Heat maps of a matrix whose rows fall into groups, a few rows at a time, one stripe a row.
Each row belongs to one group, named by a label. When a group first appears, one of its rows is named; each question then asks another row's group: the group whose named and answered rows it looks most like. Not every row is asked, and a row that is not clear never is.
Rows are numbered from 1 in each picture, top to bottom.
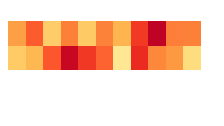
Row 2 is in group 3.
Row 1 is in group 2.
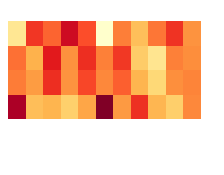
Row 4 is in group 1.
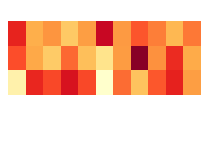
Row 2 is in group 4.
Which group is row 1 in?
1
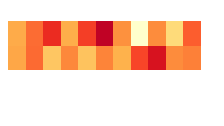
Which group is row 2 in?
2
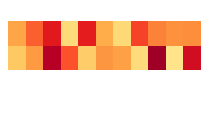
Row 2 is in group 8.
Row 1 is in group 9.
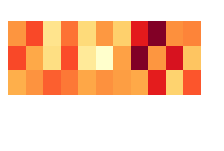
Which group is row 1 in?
2
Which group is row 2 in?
4
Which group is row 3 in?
8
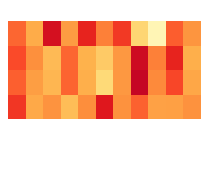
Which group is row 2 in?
4
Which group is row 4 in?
1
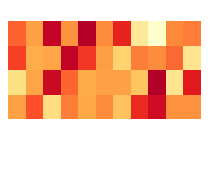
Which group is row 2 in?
3
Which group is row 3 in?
8
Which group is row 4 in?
2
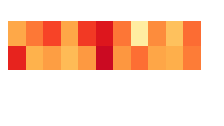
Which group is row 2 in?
1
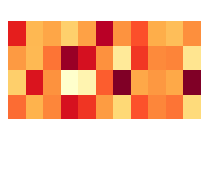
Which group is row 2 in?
3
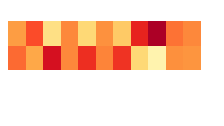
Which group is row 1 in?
2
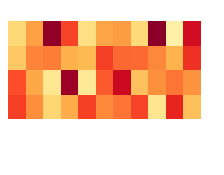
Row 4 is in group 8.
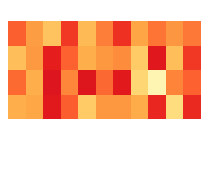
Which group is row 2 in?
8
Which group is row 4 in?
8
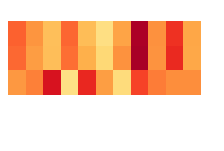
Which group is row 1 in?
4
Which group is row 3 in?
9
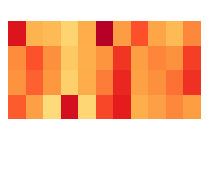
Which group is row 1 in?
1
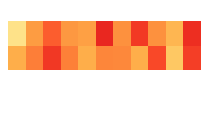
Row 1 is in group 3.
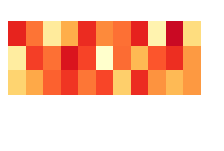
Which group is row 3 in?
3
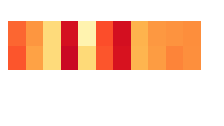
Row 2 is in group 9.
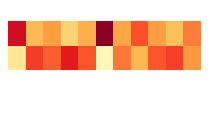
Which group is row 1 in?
1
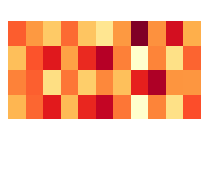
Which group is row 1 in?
4
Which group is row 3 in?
2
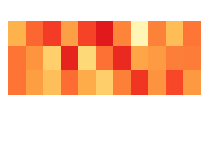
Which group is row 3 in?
4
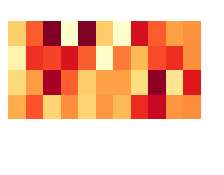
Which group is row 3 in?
8
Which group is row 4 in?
2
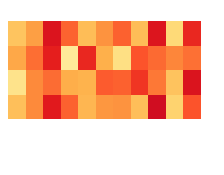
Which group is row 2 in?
9
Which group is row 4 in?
8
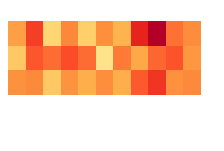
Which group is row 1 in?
2
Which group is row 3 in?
2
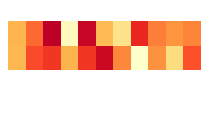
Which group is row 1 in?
9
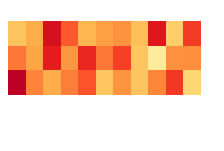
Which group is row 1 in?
8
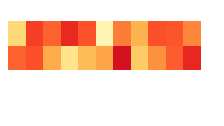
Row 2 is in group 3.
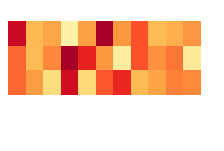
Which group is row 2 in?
3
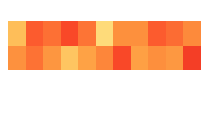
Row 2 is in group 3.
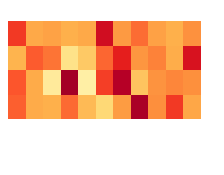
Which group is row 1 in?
1
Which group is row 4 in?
4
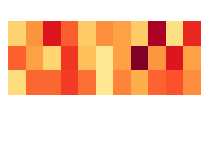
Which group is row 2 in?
4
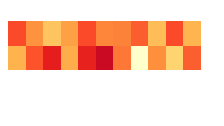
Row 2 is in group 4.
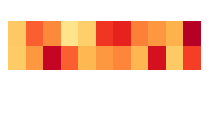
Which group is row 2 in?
8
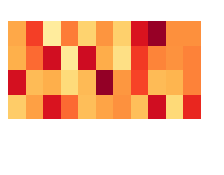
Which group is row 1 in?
2
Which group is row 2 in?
9
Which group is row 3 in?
1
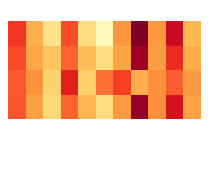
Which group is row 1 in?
4
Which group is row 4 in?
4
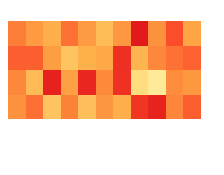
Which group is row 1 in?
4
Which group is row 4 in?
2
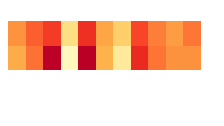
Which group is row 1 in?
9
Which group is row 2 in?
9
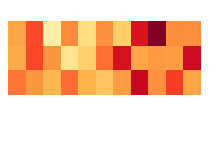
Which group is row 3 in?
4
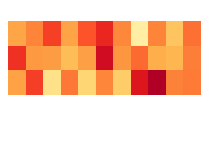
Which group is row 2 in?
1
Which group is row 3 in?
2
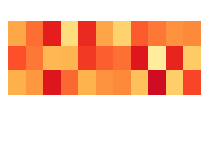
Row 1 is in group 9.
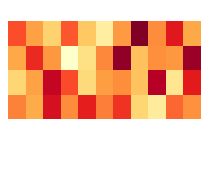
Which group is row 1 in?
4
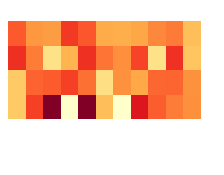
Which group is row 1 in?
3
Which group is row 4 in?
9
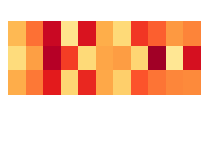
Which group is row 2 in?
8
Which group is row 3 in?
9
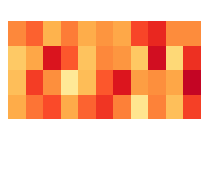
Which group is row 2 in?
8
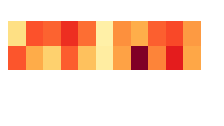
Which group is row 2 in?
4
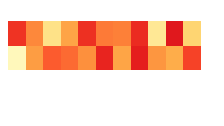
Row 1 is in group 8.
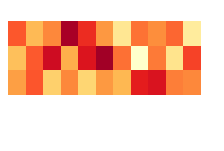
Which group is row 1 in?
3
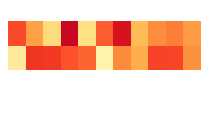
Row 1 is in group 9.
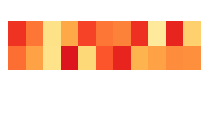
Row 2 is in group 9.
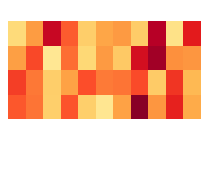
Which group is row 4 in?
4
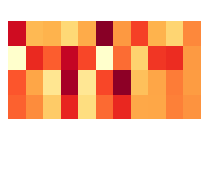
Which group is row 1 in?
1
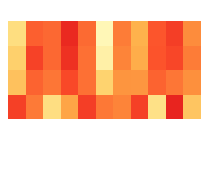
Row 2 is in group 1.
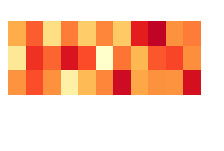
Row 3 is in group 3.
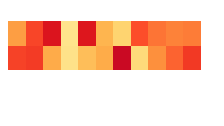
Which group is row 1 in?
9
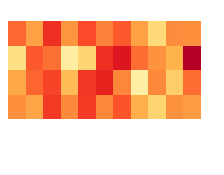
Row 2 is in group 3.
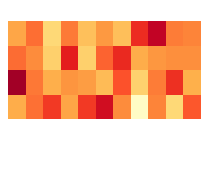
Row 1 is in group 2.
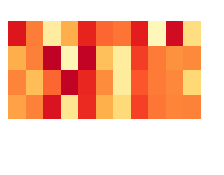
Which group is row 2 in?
9
